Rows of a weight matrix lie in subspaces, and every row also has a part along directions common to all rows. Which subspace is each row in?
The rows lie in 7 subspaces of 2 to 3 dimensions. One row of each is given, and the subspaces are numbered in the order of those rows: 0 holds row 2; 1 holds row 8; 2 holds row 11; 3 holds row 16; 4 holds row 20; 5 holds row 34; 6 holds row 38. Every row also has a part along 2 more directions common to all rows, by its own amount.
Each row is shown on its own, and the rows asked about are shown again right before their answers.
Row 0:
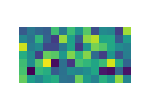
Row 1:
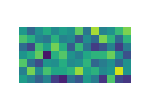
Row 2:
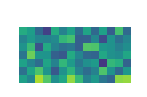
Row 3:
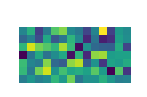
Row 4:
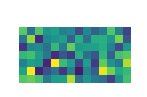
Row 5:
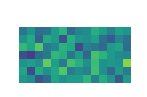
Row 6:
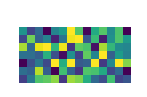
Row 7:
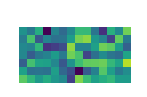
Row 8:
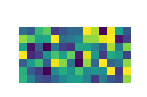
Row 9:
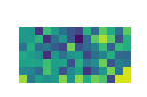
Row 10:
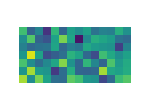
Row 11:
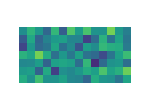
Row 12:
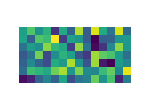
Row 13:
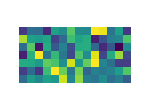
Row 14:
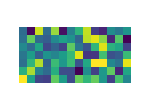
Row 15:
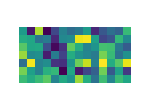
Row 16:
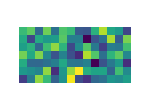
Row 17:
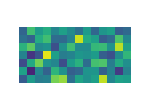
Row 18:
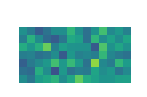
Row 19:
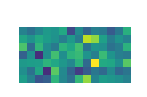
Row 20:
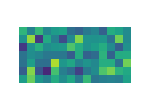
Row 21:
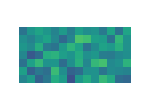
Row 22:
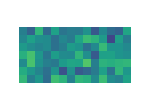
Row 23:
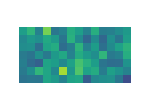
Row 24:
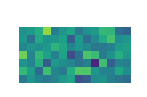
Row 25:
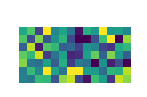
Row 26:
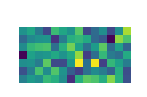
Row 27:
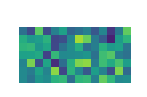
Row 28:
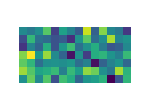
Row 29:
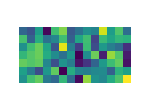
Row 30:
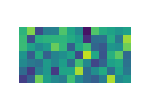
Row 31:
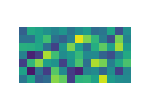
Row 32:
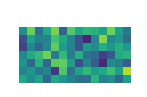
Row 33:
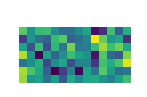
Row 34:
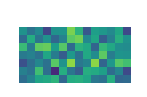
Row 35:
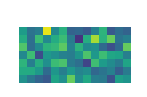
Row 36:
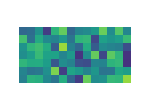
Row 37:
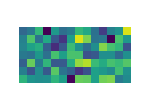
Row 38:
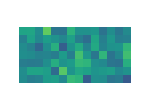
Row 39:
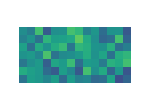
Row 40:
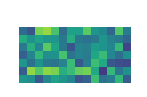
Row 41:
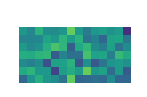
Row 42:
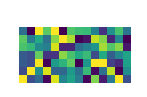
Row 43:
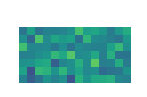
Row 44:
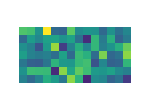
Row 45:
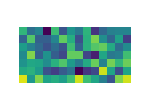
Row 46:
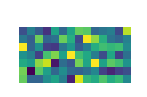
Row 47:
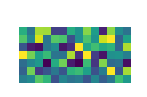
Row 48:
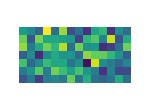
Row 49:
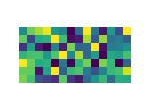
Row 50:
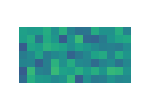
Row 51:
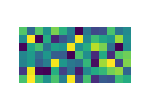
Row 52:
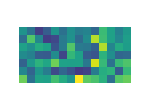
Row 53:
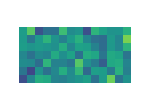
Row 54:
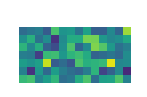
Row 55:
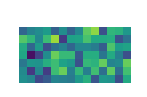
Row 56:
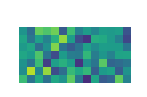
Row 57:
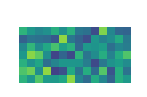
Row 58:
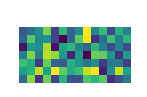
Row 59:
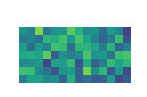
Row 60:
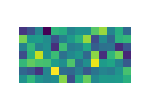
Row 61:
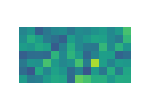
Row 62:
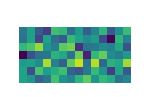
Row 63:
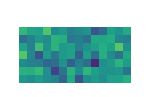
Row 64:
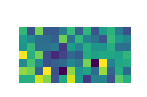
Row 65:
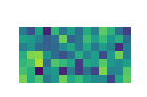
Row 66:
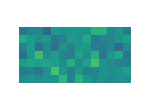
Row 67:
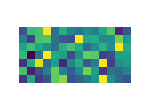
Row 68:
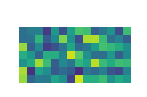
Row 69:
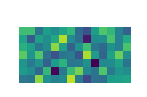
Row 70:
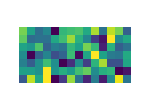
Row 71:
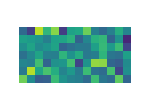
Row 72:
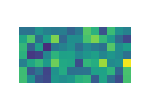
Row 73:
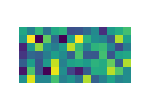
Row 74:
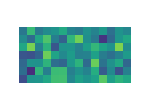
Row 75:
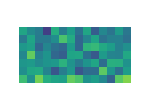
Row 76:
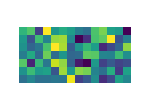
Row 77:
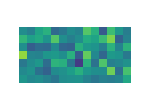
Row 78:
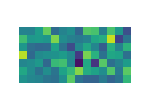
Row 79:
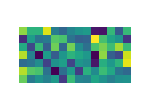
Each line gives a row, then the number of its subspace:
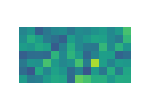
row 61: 5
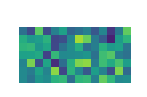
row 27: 2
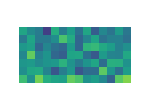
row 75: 0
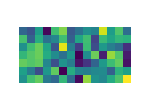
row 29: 6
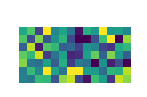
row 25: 5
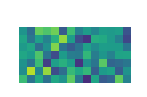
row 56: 3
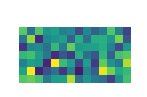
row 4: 4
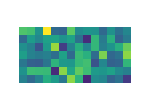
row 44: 6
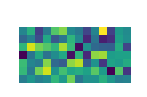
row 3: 1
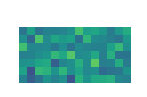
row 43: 4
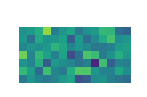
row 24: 0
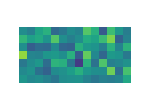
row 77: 1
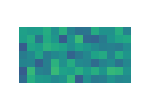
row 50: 4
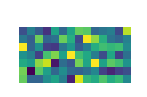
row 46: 4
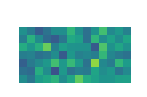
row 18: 5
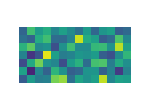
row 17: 0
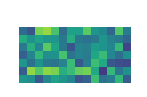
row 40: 3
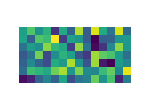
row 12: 4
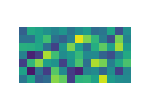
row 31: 0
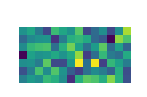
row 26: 1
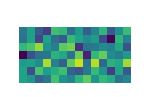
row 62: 1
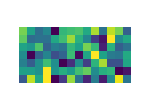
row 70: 2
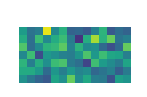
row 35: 2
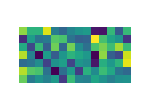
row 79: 6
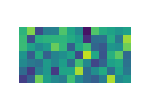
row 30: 3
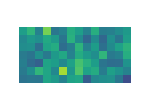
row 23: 6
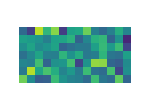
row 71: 3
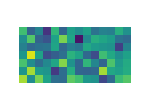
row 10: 0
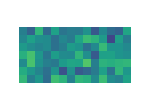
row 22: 2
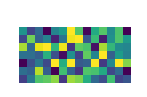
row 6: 5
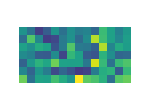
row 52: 5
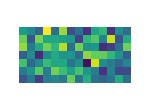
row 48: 2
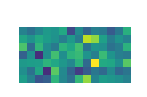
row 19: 2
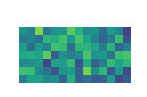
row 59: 5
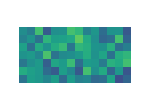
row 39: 5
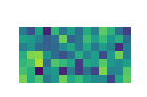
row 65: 6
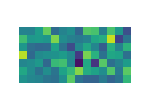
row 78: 1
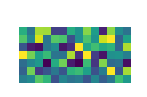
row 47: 1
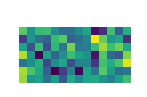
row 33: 6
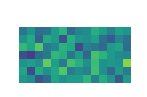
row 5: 1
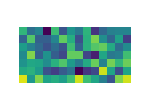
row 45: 0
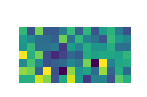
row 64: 2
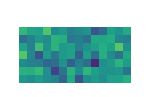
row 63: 6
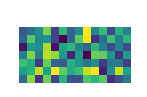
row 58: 3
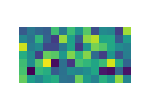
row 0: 4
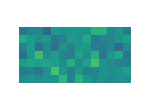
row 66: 6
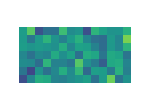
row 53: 3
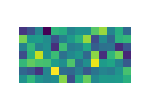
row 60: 6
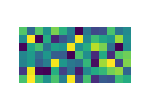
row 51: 4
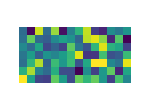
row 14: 3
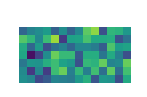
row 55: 1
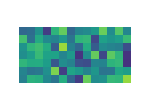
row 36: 6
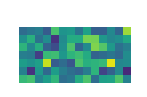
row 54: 4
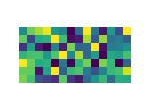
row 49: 5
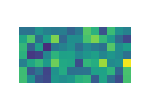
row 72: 1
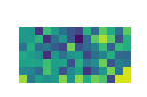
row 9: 5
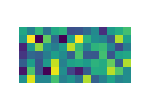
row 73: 4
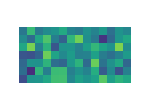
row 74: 0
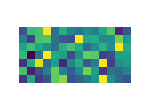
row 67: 0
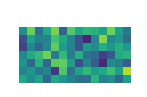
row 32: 2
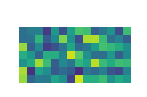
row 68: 4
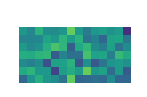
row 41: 5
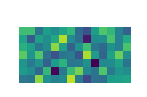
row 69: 3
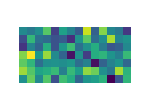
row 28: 3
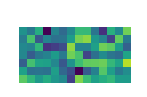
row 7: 2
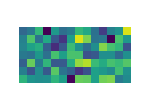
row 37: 2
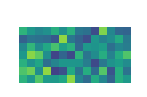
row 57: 1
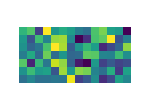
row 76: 2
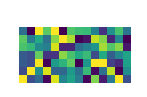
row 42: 3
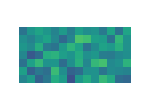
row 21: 0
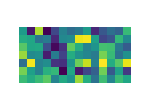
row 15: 2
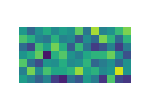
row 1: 0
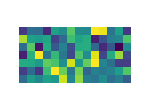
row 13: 6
